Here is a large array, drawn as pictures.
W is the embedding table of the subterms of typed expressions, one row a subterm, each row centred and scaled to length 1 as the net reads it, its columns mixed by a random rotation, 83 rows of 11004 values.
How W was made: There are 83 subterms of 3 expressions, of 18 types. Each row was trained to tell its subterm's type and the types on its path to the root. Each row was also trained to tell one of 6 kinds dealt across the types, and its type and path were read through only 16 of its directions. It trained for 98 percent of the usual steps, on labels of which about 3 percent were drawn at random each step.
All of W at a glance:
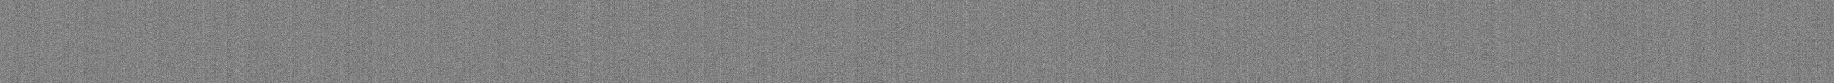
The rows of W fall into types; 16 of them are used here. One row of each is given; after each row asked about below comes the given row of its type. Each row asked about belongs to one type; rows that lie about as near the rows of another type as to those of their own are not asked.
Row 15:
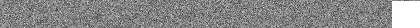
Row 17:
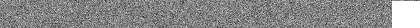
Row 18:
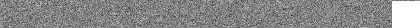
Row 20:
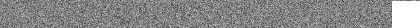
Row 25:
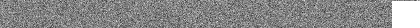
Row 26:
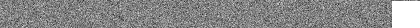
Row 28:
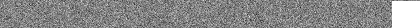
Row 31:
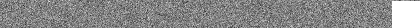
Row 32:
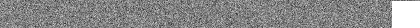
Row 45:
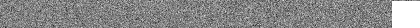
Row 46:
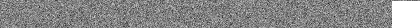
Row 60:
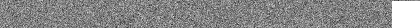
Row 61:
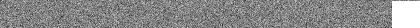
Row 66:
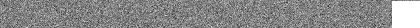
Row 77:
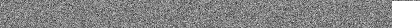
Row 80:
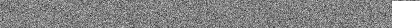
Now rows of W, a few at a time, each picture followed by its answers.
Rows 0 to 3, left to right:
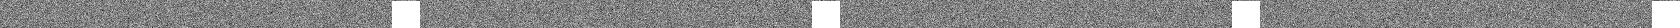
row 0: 31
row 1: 61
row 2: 28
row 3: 28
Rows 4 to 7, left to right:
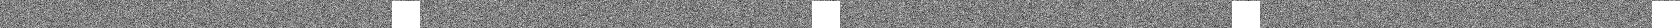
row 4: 20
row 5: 66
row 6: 15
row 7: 15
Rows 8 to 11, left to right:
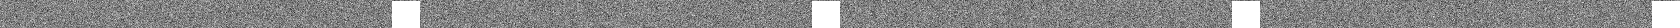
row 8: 28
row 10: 20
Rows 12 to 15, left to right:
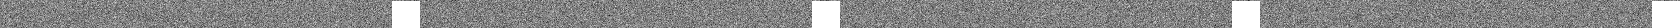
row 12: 61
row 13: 20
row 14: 45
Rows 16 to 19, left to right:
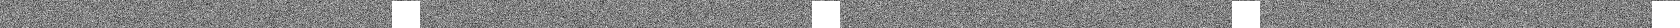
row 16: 20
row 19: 32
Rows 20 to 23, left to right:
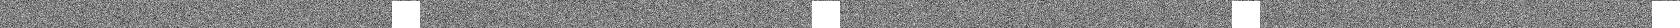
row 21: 31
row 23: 66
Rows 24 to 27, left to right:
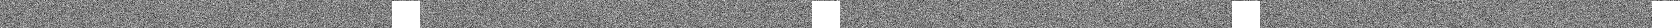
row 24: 28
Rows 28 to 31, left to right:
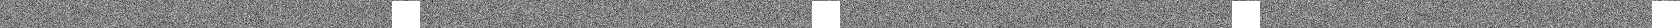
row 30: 32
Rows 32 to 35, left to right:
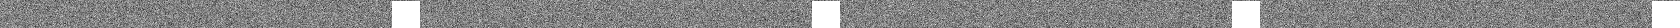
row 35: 15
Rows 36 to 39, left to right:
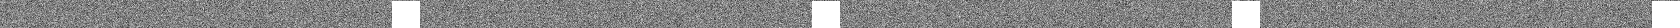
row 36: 46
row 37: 32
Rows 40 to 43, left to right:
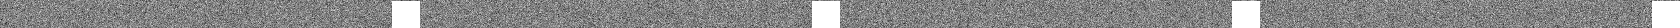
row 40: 61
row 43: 80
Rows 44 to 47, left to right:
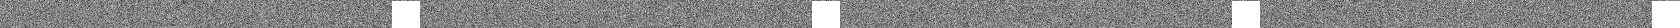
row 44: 80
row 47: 60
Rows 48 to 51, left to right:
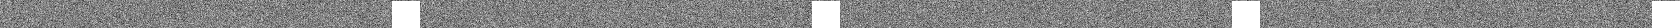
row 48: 20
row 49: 60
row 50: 45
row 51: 61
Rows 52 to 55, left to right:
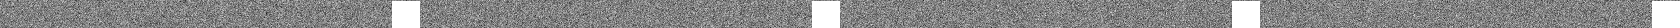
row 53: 66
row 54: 45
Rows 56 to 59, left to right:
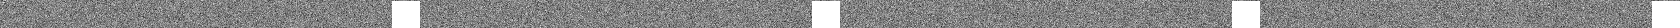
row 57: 45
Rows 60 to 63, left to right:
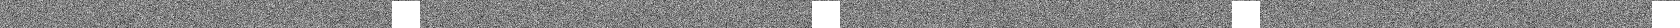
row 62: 46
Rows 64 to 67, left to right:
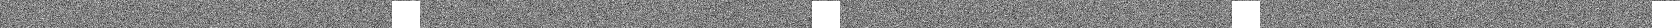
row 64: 45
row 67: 32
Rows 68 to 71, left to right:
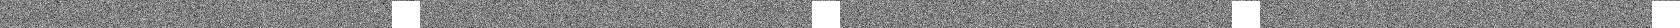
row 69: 31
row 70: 31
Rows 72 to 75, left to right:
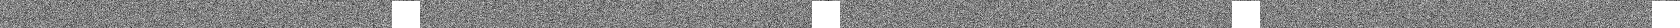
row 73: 15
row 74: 15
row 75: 17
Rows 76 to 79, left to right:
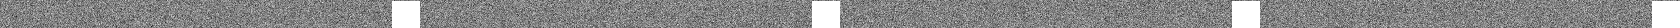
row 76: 60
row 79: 77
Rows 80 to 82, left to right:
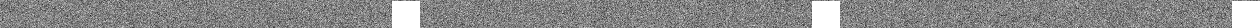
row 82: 31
